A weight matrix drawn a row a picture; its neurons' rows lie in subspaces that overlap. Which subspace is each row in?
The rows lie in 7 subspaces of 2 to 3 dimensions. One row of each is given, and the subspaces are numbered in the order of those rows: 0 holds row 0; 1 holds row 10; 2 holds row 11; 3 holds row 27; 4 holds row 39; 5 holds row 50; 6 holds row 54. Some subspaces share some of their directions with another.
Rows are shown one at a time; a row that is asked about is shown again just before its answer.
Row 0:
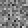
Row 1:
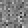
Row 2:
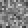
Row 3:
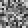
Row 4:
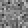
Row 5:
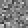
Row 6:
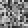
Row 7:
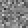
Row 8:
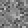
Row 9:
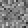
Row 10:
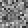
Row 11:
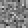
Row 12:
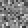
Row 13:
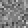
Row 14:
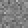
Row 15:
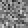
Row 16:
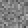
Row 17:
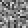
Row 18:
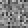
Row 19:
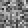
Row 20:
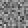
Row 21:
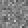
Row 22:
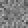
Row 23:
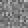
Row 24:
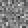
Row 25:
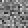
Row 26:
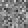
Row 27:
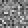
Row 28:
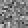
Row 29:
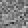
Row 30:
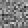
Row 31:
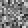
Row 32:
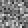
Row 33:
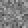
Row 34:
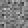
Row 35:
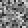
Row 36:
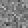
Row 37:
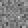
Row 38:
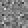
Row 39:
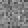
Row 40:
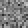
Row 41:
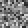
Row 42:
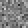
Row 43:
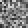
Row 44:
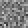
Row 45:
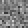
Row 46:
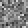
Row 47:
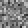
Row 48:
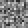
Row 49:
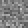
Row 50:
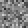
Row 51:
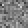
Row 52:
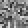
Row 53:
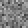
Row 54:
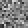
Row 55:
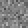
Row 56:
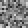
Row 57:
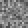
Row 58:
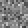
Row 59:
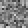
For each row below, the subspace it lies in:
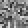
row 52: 6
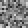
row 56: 2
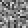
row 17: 6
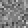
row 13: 1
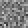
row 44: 3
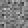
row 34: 2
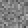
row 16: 3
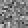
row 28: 6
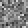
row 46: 1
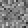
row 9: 1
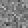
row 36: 2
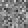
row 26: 5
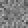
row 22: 1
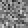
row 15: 6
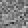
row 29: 1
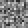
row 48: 2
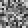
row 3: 2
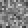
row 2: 2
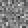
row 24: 5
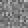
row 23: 4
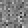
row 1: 1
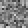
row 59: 2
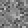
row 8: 0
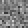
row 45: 3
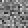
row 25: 3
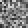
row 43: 6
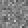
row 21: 0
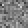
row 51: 0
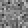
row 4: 0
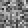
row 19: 0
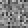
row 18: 4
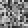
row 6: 4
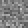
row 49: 3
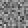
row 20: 3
